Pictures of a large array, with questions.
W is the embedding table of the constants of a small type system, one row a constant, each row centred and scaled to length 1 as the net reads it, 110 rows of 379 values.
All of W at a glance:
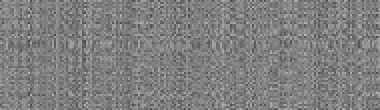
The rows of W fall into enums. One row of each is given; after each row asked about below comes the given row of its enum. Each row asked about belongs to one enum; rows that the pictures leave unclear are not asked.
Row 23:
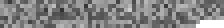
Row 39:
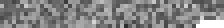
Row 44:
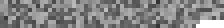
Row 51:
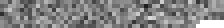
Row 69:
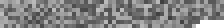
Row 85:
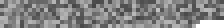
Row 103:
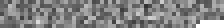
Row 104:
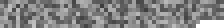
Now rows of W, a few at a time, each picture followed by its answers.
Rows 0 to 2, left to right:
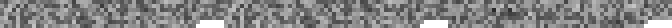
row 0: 104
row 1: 104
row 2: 23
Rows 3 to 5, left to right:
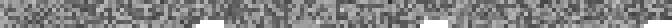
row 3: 69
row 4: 39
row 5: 85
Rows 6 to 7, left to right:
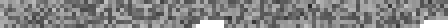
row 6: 69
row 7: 23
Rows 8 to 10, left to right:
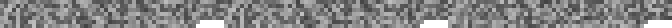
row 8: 104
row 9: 104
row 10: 85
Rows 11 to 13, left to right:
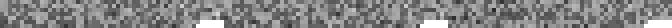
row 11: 44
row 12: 44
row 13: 23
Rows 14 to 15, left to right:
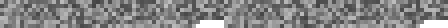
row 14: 85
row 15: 85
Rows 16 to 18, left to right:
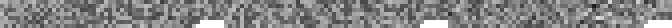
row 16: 69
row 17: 104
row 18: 51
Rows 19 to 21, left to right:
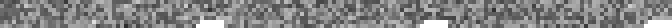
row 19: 39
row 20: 85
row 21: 23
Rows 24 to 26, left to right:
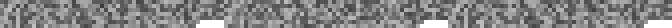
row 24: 104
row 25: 85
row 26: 104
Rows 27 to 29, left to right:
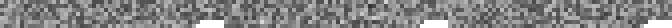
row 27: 85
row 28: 103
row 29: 69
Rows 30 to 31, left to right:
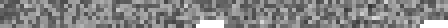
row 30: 39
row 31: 103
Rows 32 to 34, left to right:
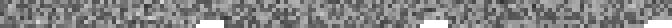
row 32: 103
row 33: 44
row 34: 23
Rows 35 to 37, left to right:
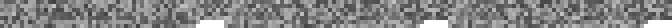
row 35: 23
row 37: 85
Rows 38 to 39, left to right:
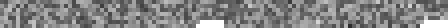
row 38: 104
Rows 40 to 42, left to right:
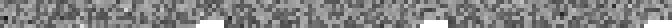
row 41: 44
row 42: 44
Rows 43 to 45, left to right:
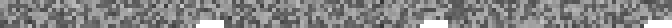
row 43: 44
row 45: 39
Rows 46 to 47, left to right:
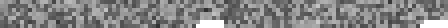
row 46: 44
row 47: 39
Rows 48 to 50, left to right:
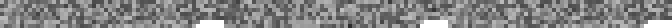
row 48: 85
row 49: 39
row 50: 85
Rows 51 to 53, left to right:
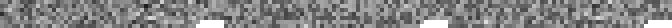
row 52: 23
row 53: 103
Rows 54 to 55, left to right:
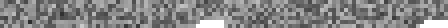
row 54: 23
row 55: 69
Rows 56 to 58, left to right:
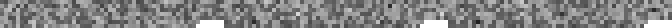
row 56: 104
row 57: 44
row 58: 44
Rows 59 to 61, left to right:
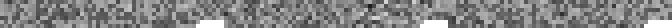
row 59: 23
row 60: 51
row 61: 44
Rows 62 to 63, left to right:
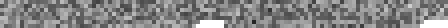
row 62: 85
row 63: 23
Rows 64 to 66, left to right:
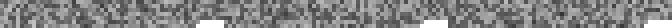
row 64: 104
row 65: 23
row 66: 44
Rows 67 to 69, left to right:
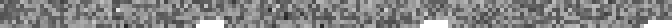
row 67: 39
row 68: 23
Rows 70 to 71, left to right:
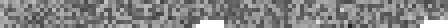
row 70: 69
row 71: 39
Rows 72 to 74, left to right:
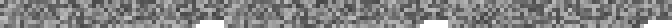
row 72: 85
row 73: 85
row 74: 69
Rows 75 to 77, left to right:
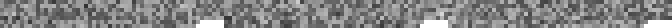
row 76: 44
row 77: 85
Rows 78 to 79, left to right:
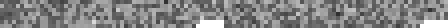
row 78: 39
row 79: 44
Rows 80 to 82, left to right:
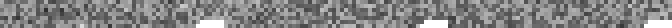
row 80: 23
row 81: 69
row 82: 44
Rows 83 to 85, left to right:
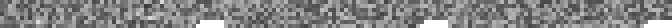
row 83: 103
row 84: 69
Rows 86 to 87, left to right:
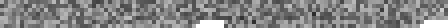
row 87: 23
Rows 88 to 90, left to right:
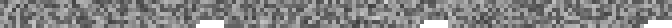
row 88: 104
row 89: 103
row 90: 69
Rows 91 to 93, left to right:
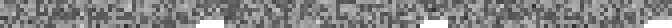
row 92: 39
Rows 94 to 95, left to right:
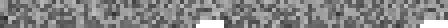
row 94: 44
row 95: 44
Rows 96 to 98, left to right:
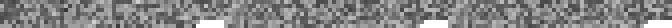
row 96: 39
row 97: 85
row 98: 85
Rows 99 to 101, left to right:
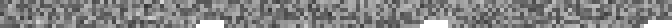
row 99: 103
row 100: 23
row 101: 69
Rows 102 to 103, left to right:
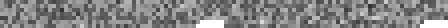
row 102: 23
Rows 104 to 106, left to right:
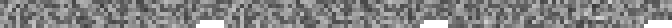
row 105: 104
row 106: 103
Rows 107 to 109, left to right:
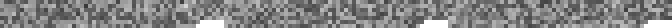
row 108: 69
